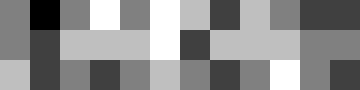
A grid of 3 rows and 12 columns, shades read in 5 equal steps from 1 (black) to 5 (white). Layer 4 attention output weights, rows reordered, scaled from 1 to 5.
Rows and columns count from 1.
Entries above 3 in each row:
4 7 3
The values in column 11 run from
2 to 3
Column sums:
10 5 10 11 10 14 9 8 11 12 8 7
